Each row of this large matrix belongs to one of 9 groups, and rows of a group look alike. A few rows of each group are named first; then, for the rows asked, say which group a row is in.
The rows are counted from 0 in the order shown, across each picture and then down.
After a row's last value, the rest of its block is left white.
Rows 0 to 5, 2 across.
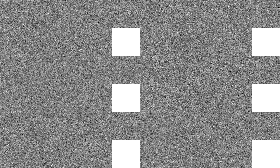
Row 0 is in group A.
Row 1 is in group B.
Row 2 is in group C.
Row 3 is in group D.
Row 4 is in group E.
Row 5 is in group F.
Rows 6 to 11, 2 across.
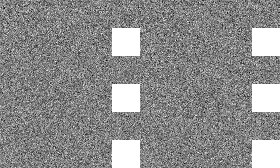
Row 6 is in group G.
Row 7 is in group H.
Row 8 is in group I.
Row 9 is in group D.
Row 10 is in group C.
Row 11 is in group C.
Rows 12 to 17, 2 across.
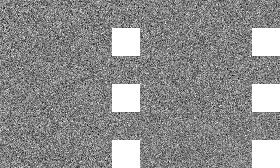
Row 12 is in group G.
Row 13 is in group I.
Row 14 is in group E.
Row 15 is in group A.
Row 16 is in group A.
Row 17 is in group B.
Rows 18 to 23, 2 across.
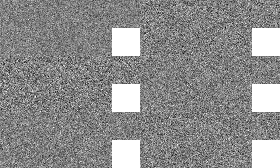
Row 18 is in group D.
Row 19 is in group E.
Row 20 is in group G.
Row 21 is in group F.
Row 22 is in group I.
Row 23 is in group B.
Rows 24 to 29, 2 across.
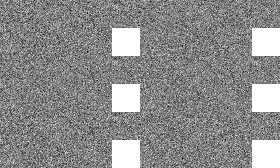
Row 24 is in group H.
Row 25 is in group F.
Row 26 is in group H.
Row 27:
H
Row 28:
H
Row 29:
E
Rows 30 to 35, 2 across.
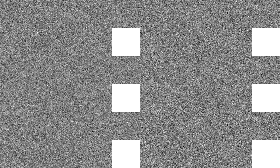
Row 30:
B
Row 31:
H
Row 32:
F
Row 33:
D
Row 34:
A
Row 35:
H
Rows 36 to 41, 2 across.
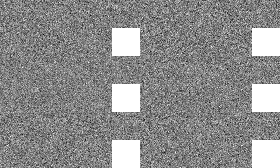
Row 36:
H
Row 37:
I
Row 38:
B
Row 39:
G
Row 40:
E
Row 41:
G
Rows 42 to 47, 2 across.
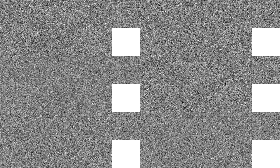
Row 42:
B
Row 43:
C
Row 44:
D
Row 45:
E
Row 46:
C
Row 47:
C
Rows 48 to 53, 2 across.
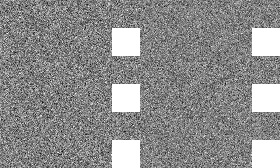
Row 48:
E
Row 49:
G
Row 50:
E
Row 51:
E
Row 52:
C
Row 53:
C
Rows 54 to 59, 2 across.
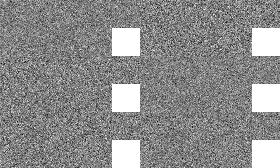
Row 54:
F
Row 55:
C
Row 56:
G
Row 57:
A
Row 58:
E
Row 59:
E
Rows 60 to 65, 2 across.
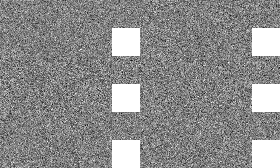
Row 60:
A
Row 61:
D
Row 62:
E
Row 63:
C
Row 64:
F
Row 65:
I
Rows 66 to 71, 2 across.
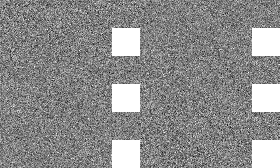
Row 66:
G
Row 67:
F
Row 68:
D
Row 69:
H
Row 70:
C
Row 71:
H
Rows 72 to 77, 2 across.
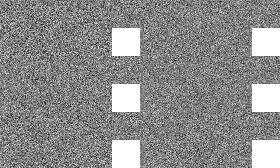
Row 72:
E
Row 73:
G
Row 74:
A
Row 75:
D
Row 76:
E
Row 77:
D
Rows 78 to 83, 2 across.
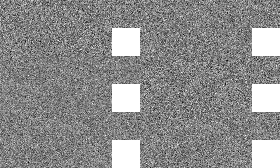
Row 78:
C
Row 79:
H
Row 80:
D
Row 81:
E
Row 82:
B
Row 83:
B
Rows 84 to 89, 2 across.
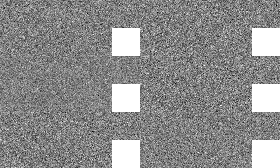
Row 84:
G
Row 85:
I
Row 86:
B
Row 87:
A
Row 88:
A
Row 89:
C
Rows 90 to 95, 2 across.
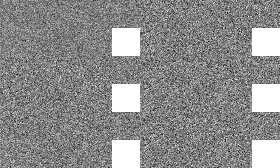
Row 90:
D
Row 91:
H
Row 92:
I
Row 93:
E
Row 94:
D
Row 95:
E
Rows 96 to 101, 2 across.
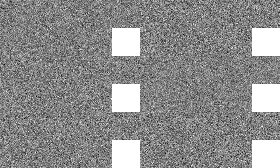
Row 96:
F
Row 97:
H
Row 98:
C
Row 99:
F
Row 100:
G
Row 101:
E
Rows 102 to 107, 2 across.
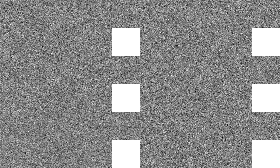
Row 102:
E
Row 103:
G
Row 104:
D
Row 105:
I
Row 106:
D
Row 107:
H
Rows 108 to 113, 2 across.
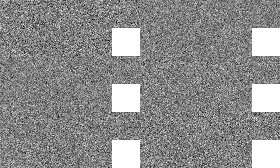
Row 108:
A
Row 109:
I
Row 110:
F
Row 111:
G
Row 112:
D
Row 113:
H
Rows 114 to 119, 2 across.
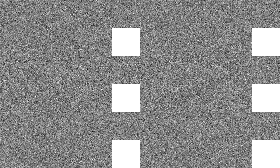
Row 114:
F
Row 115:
C
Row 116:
G
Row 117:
B
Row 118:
A
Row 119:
G
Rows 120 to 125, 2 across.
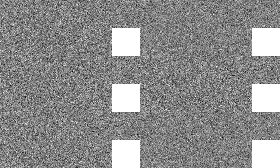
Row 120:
I
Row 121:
F
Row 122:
C
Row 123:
A
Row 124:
A
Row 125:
F
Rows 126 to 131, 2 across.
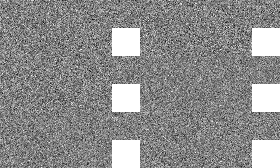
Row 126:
A
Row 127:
C
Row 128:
I
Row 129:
I
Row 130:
H
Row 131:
A
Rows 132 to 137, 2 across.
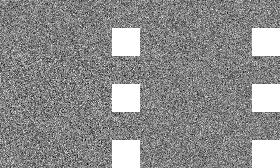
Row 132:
F
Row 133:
A
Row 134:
C
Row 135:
H
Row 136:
H
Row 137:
I
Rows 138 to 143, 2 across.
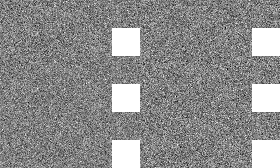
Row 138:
B
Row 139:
E
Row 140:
B
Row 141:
G
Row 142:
I
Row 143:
B
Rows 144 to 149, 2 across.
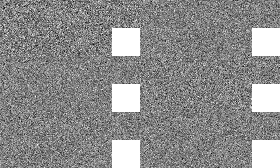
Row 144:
G
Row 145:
D
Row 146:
G
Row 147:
C
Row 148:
B
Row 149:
E
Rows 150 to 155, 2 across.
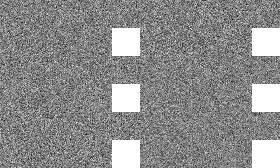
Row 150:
I
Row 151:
I
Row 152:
B
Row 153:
F
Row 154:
C
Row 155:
H
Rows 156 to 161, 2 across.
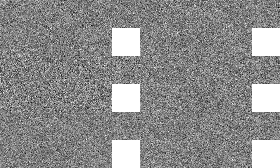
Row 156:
F
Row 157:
B
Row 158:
C
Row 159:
D
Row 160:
B
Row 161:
D
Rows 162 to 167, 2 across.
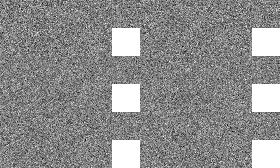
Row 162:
B
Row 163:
E
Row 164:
I
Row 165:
B
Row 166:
E
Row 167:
A
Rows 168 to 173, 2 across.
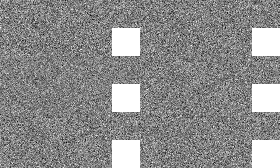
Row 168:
A
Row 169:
H
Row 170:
A
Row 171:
E
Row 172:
E
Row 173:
C
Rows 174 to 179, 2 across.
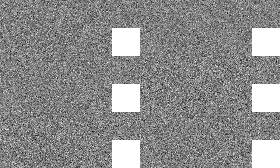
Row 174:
I
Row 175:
H
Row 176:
C
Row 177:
I
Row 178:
A
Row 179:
C
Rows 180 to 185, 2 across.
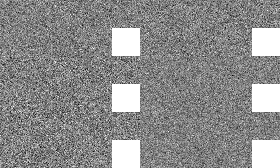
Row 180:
F
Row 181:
E
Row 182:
F
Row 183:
A
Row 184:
B
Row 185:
D
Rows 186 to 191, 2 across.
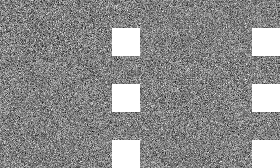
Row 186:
H
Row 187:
B
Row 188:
E
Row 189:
B
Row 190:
A
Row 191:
A
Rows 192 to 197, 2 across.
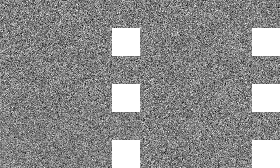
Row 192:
I
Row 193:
B
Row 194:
E
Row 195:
E
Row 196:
D
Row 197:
G
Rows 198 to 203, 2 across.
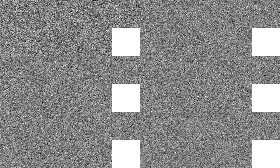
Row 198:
D
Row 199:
H
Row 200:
E
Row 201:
C
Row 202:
C
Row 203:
G
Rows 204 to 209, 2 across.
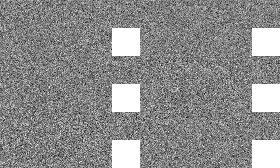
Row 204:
C
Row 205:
E
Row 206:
H
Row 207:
B
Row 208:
I
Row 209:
G
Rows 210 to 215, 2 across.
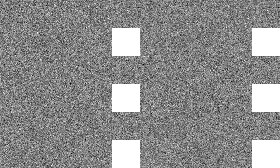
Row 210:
B
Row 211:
B
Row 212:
C
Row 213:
F
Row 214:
E
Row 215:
D
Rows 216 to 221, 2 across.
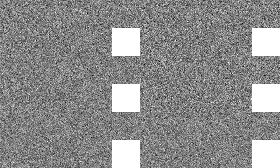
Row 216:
G
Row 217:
G
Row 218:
I
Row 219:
C
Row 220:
F
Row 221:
G
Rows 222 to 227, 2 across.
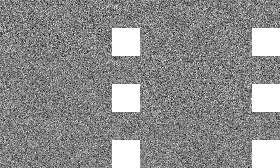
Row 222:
H
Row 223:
E
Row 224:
H
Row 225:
C
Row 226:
G
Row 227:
D
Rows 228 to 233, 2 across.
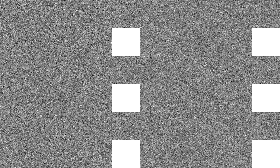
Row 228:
C
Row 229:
D
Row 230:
I
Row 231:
F
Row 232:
C
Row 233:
B
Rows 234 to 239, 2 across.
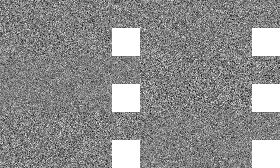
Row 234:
H
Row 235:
A
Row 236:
F
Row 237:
C
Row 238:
I
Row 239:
F
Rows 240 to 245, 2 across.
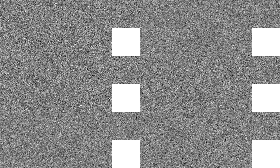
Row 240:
C
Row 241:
D
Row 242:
A
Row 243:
I
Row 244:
I
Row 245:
E
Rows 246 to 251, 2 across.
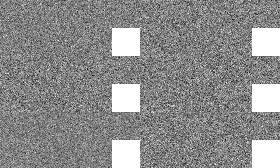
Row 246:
C
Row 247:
A
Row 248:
A
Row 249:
F
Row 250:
D
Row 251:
E
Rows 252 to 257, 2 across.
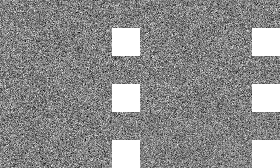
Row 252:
D
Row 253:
E
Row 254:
H
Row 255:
D
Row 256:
E
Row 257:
B
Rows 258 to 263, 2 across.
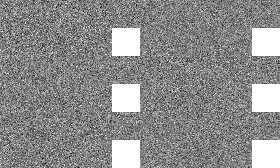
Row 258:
I
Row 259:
F
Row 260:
A
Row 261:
B
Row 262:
E
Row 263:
D
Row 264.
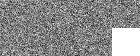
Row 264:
F
